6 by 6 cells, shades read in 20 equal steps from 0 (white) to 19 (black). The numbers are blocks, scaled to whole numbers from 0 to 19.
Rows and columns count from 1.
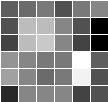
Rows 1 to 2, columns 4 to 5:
13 10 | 9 13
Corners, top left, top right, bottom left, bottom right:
12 9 16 13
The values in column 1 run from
7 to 16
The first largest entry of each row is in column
4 6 6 6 6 1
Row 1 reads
12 11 10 13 10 9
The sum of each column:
70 48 49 60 52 85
